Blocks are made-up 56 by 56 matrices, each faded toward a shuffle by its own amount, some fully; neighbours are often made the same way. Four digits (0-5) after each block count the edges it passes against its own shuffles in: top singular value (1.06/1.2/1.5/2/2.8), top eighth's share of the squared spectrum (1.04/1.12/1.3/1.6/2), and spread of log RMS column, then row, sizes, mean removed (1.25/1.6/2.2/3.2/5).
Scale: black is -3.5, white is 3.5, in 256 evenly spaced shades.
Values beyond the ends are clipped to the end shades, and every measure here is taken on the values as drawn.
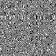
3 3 1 0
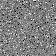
0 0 0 0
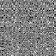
4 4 2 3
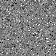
1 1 0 0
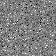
0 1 0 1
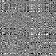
4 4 2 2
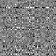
4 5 2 3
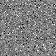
3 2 0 0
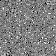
2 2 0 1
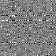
4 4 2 2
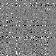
2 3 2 3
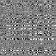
4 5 2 4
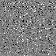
3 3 1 2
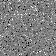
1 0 0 0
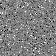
0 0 0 0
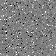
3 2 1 0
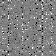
4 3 2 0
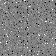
2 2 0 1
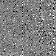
2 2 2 0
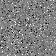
0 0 0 0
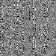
1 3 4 0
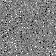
0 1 1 0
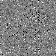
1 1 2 0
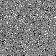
2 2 0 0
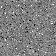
0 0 0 0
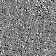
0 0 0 0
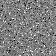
0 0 0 0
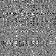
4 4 2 3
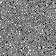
2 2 0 0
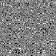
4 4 1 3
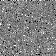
2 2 0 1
